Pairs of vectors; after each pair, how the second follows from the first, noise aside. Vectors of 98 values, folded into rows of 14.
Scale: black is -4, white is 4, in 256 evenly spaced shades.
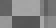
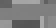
partly zeroed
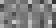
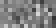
shuffled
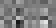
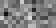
shuffled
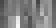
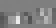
partly zeroed
